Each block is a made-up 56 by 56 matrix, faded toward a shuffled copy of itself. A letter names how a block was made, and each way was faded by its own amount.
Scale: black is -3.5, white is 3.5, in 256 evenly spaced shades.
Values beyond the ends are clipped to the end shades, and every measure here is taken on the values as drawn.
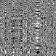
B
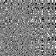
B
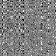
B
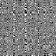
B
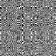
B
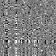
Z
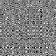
Z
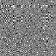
Z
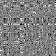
Z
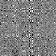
B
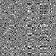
Z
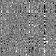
B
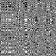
Z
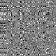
Z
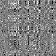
B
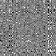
B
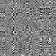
B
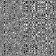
B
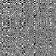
B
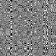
B
